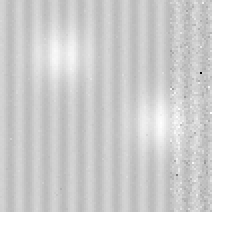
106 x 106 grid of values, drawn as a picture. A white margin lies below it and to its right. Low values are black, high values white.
Average level on the scale: 80%. Bumps: two. Seam: vertical, 80% of the way across, the left part calmer. Stripes: upright, repeating 12 times. Histogram: heavy tails on both sides.
